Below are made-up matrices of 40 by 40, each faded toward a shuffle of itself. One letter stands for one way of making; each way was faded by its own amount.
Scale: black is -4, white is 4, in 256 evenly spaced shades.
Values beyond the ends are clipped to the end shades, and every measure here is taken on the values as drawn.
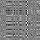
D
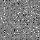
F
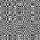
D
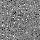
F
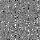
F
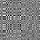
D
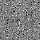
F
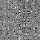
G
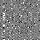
G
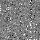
F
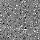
F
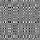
D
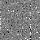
F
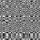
D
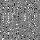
G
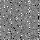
F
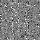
F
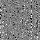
F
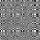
D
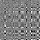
D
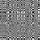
D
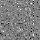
G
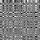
D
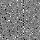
F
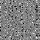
G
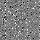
F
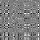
D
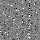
F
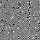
G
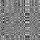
D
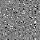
G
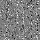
F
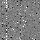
F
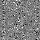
F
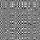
D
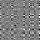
D
